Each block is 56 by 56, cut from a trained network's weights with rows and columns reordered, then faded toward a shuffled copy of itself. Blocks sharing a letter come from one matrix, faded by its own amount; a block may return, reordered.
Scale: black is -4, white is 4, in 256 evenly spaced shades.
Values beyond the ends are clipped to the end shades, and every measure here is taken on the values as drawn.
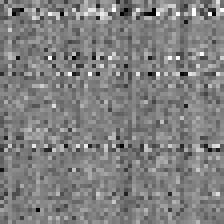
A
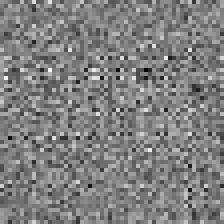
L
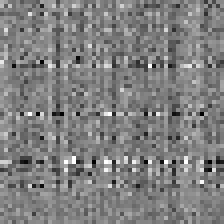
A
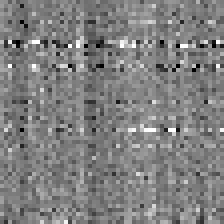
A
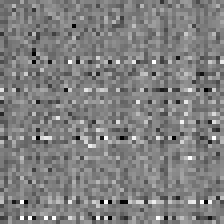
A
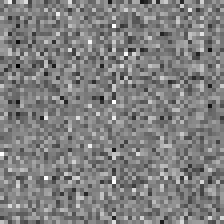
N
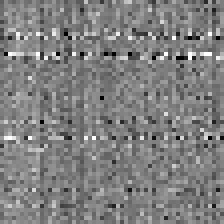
A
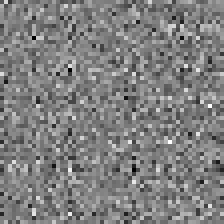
N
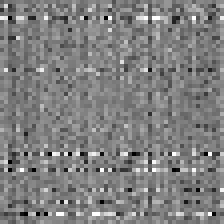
A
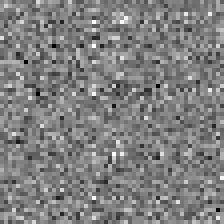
N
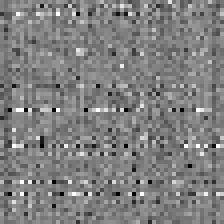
A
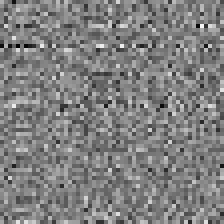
L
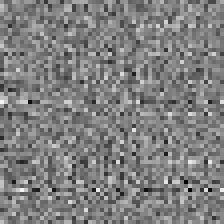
L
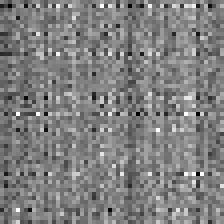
A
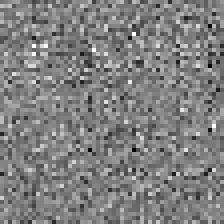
N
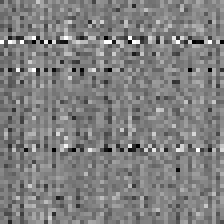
A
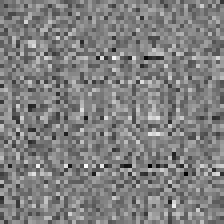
L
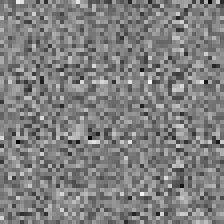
L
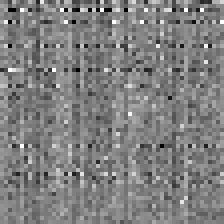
A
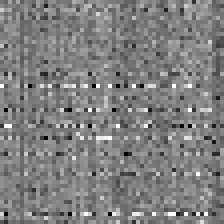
A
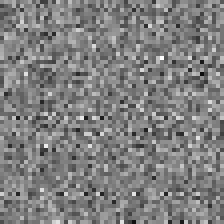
L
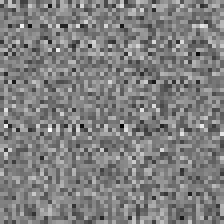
L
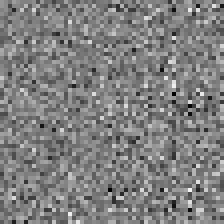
N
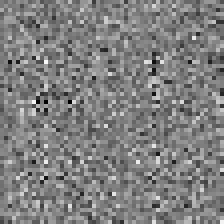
N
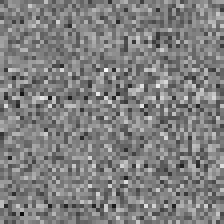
L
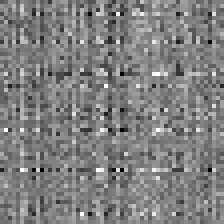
A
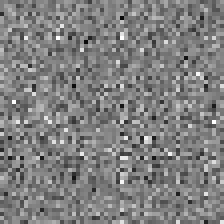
N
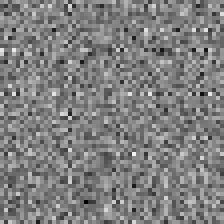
L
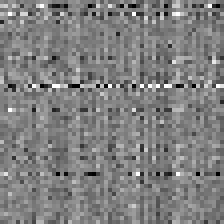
A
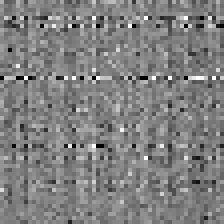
A
